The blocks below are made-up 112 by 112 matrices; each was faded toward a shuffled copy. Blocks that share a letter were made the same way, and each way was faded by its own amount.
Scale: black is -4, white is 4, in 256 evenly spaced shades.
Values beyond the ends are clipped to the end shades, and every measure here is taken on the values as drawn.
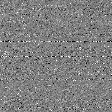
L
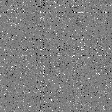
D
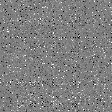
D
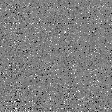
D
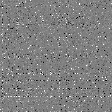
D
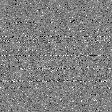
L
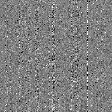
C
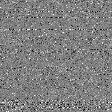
L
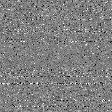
L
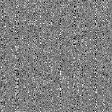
C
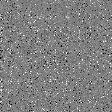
D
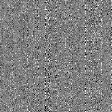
C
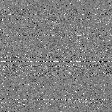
L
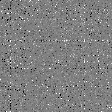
D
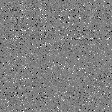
D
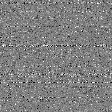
L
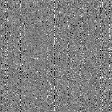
C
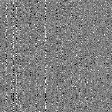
C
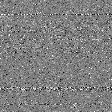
L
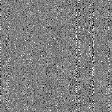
C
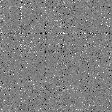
D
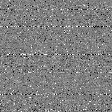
L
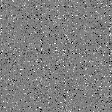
D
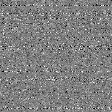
L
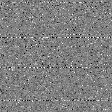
L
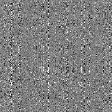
C
